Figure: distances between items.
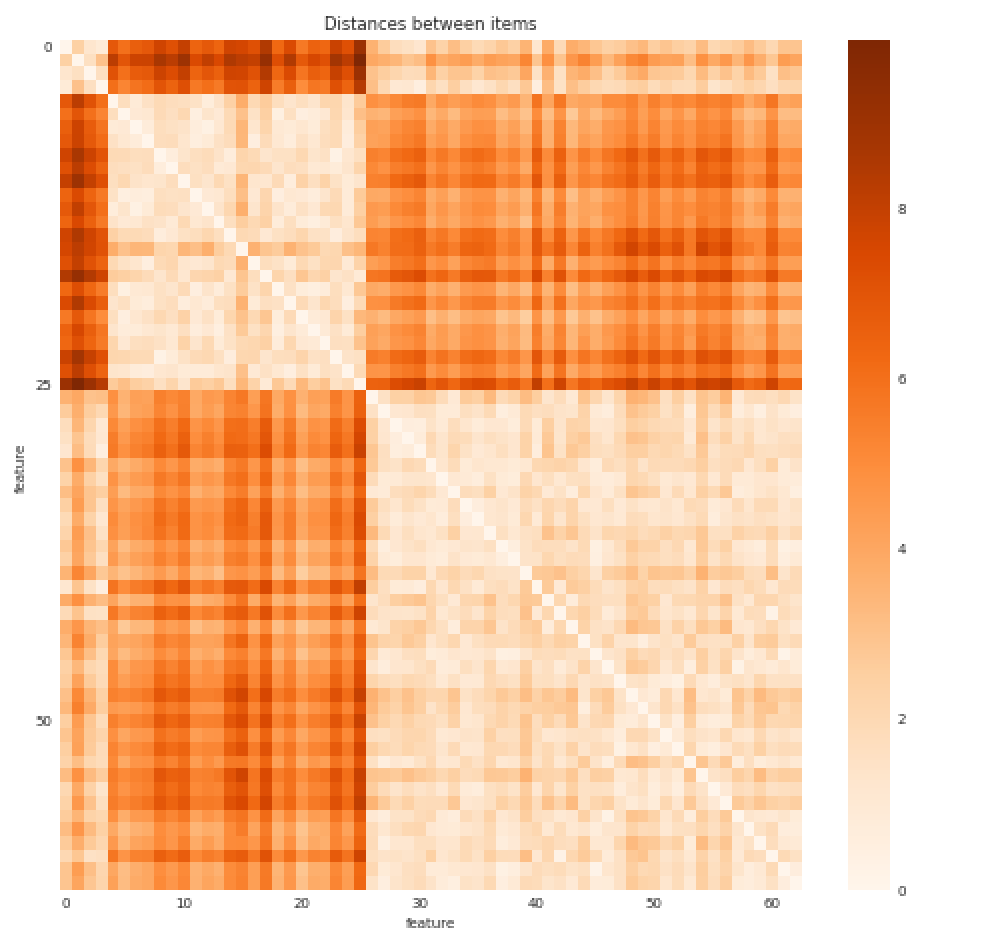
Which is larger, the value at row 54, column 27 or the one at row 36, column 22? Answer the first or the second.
the second
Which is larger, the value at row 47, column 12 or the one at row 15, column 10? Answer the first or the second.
the first
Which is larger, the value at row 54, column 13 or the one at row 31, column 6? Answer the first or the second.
the first
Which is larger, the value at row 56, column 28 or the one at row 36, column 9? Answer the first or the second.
the second
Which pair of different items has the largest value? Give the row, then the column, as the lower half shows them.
25, 1
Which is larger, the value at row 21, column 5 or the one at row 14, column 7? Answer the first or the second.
the second
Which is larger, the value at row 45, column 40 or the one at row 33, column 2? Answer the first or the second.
the second
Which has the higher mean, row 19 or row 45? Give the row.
19
